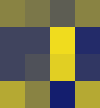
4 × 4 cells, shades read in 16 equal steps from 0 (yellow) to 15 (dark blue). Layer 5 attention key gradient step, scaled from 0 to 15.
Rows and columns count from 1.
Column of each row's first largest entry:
3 4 4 3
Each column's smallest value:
4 7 0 4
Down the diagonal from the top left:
7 12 1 4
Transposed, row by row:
7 12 12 4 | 8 12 11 7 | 10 0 1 15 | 7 14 13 4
